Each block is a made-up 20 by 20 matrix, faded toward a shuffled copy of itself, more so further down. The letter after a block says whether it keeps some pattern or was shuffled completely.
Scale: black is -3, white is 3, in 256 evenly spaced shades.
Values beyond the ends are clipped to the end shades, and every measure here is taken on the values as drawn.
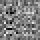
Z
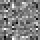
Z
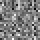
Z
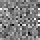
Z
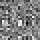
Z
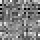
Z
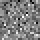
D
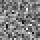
D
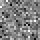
D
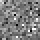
D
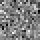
D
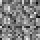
Z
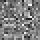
Z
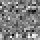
Z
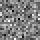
D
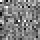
Z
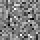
D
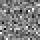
D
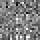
Z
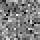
D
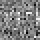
Z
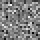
D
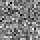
D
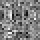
Z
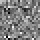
Z
